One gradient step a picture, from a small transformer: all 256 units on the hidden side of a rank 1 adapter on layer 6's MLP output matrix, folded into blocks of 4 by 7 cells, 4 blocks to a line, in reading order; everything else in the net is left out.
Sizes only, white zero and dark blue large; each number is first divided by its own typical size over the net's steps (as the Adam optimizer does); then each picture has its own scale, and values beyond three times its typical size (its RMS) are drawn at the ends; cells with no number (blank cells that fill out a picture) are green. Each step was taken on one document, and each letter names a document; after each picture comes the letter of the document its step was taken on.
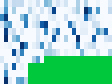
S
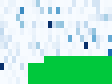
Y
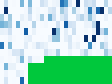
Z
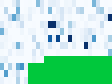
Y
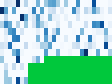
S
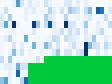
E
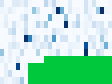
E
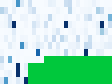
E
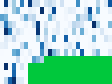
S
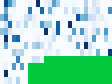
S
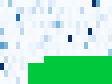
Y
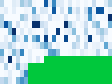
E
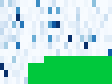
Y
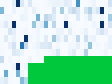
E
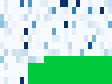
Z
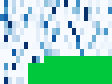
S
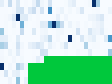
Y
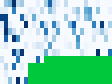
S
